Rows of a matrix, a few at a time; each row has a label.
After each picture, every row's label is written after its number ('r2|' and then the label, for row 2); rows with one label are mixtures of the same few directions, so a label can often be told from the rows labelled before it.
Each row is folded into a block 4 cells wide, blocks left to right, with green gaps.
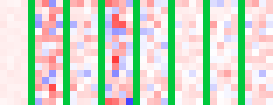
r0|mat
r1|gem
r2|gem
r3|mat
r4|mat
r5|gem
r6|gem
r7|gem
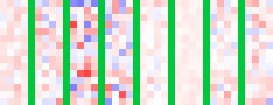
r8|gem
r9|mat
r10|gem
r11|mat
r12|gem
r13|mat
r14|mat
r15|mat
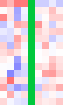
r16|gem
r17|gem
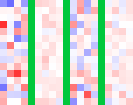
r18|gem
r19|mat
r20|mat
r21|mat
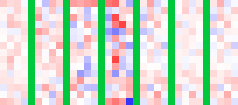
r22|mat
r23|mat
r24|gem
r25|mat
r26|mat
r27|mat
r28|mat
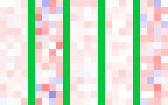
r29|mat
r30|mat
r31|gem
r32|gem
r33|gem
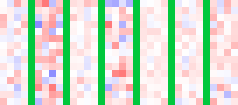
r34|gem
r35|gem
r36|gem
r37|gem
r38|mat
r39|mat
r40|mat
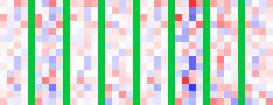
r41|gem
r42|gem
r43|gem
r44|mat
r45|gem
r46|gem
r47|mat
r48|mat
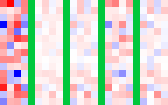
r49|gem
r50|mat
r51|mat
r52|gem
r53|mat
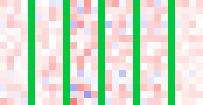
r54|mat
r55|gem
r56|mat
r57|gem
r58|gem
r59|gem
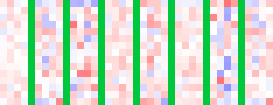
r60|mat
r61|mat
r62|gem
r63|gem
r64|mat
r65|gem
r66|gem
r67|mat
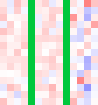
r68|mat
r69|gem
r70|gem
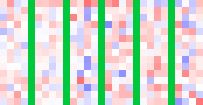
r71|mat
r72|gem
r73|gem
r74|gem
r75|gem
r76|mat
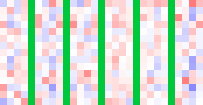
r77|mat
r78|gem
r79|gem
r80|mat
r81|gem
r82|gem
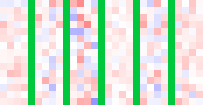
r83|gem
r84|gem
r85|mat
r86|mat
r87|gem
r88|mat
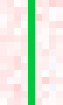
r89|gem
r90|gem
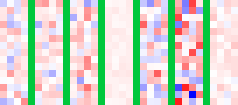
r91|mat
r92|gem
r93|gem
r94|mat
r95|gem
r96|mat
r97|mat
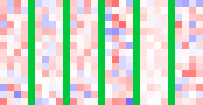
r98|mat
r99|mat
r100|mat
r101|mat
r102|mat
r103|gem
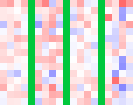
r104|gem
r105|gem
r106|mat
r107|gem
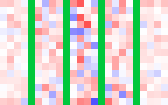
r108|mat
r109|mat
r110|mat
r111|mat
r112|gem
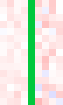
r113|mat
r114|mat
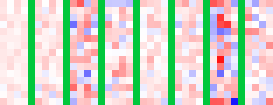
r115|mat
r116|mat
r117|gem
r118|gem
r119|mat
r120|gem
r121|mat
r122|mat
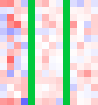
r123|mat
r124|mat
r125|gem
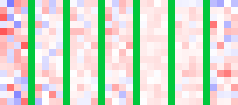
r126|mat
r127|mat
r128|mat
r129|mat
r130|gem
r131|gem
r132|gem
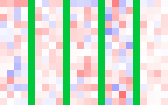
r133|gem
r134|mat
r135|gem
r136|mat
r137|gem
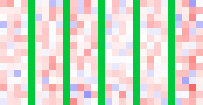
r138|gem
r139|gem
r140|mat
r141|mat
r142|mat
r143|gem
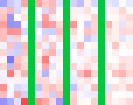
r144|mat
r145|mat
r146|gem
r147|gem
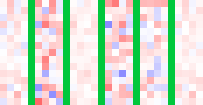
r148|mat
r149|mat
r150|gem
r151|gem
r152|gem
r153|mat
